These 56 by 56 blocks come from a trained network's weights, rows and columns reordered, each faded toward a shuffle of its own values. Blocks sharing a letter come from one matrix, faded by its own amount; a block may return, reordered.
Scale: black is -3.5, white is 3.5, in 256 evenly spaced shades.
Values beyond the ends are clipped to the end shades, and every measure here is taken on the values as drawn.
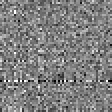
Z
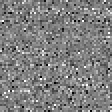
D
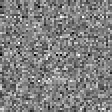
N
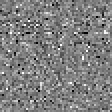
D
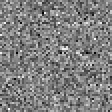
N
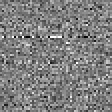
Z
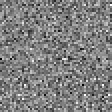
N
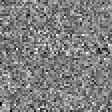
N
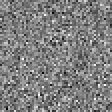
N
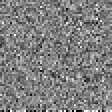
Z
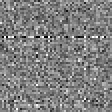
Z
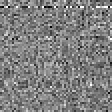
Z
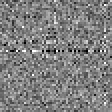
Z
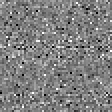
D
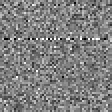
Z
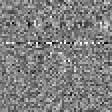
Z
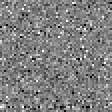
D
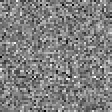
N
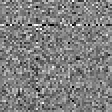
Z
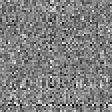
Z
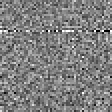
Z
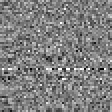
Z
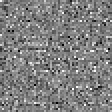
D
